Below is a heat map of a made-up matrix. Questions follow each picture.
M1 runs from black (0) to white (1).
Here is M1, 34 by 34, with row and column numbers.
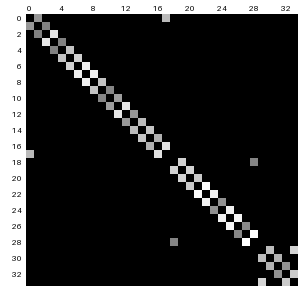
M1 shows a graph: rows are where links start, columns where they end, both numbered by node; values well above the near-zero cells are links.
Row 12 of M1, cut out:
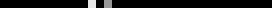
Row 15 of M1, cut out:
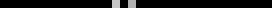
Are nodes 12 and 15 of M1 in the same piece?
yes
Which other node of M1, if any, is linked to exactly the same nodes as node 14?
none
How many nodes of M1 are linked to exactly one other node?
0
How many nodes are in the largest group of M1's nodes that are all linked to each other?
2
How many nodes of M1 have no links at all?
0
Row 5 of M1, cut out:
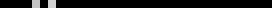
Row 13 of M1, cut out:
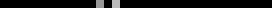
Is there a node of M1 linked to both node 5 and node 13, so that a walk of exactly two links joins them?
no
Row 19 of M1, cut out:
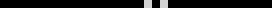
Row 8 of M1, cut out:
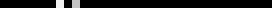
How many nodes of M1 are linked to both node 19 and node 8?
0
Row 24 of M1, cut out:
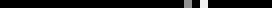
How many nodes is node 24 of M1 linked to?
2
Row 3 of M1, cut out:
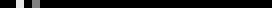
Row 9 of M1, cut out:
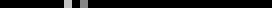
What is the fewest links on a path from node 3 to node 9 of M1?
6
